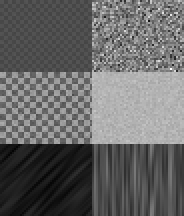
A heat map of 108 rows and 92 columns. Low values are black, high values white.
It is made of 3 by 2 panels. Panel 1,1: low, checkered, faint in contrast. Panel 1,2: middling, fine-grained, strong in contrast. Panel 2,1: middling, checkered, strong in contrast. Panel 2,2: high, fine-grained, faint in contrast. Panel 3,1: very low, slanting up to the right, faint in contrast. Panel 3,2: low, streaked downward.
